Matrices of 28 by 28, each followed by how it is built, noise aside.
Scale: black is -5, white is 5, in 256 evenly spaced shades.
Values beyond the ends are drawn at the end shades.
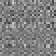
low rank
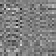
low rank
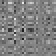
low rank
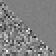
lower triangular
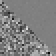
lower triangular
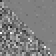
lower triangular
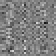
low rank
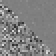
lower triangular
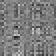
low rank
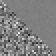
lower triangular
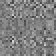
low rank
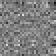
low rank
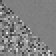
lower triangular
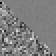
lower triangular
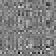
low rank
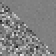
lower triangular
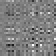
low rank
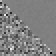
lower triangular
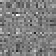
low rank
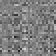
low rank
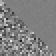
lower triangular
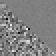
lower triangular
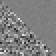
lower triangular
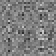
low rank
